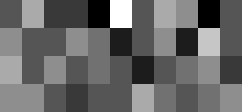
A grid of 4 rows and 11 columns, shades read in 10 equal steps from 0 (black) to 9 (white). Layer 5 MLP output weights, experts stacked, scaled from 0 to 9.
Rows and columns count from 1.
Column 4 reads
2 5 3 2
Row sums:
39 40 39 43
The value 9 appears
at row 1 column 6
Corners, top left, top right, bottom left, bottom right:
3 3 5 5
